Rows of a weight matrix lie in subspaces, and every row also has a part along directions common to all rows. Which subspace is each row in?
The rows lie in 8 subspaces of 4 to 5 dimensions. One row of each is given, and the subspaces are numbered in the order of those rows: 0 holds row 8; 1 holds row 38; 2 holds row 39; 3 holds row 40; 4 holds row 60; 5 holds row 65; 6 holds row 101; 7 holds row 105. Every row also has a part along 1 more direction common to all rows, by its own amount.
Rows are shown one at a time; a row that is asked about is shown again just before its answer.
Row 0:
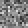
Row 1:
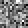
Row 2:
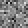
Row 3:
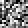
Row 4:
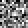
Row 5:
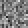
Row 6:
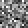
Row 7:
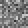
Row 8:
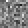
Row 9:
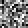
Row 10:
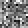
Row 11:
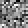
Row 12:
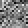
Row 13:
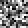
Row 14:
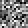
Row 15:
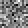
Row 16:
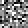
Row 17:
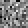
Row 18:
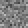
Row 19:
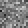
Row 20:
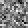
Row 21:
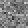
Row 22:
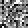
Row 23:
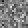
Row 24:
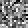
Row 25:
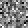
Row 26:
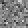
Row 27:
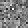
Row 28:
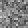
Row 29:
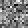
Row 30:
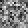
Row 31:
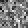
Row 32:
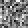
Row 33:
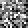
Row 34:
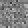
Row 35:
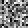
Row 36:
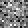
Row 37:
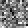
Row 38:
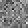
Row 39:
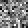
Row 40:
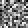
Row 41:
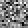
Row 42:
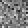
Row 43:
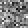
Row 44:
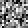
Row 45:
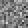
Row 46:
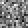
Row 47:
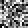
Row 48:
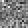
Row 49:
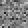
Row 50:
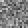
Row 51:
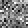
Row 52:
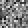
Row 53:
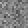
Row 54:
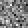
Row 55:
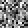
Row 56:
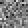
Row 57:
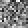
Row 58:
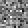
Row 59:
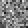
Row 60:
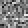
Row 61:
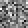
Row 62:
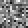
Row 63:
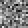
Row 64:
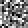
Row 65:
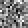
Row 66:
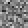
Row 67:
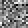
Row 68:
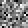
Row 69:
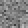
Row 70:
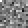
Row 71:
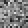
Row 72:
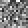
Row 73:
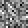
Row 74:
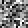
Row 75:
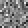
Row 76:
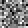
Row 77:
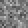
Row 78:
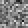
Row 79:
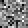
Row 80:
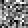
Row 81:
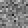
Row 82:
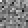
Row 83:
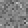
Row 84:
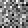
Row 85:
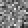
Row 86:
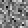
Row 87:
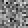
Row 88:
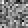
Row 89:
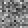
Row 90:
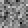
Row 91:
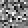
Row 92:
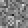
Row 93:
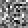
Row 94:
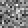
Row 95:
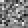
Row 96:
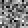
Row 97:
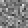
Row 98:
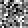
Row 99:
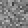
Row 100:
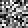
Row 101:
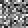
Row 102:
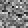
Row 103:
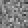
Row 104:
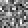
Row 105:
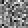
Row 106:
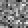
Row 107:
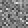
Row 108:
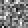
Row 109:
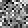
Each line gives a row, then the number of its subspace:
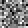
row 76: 4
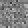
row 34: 3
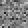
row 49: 7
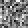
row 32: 1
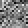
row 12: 1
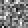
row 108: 2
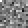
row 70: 6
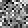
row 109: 1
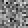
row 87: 7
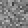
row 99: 5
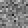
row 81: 0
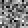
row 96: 4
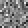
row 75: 3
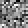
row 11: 4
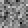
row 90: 2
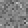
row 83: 1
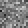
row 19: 5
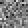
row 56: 3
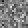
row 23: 2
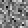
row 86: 4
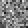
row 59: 4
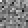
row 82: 6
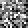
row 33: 3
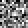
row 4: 6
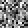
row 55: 4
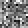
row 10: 2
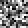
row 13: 2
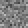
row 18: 5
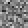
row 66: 7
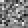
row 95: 6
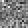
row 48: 0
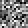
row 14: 0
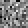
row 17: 1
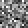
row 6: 4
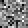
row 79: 0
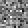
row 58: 6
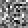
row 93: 0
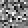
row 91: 7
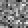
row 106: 0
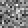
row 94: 6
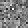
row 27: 1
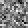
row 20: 3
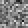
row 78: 3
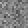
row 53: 6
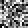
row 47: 1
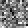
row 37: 4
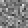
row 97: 0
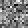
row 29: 7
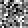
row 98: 5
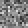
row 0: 5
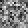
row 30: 2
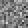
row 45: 3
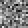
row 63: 6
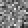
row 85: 2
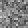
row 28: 5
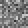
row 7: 6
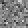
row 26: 3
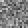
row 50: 0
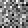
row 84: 3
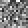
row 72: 1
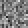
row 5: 4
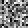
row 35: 7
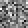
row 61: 2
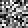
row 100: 0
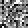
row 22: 5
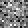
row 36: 5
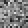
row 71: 5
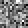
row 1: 3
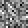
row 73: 7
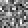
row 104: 2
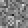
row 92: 0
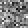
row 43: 5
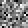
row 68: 7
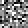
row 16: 7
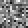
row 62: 4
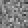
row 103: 7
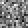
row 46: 4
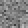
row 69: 2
